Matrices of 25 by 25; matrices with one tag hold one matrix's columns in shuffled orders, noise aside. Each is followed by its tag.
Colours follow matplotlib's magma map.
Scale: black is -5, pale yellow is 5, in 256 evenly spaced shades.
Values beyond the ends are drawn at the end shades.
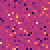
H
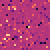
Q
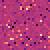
Q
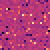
H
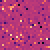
Q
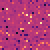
H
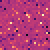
H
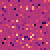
Q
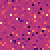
H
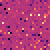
H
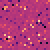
Q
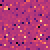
Q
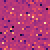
H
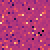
H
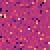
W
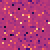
H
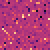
W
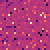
H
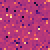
W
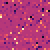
W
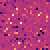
H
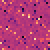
W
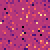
H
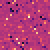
W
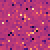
H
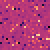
Q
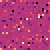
W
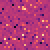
Q
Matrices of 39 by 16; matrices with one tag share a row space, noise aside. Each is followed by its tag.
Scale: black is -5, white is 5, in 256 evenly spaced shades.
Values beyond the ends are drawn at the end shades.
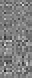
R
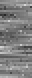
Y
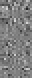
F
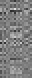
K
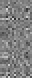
F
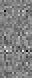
R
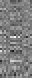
K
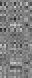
K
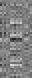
K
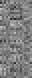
K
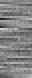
Y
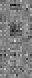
K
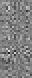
F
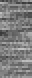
Y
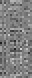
K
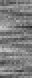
Y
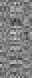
K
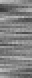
Y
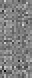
R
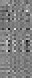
F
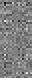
R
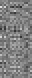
K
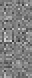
R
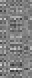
K
